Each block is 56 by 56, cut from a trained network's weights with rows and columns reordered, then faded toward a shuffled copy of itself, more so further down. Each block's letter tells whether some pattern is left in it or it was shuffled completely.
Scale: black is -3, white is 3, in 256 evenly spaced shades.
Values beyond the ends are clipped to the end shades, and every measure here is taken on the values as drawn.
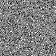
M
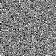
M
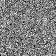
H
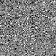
M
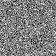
H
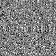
M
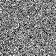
H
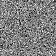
H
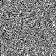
M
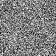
H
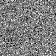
M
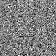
M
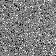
H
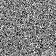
H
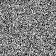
H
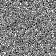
H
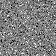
H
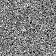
H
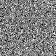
H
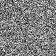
H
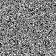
H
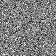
M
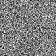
M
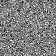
M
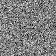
H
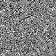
M
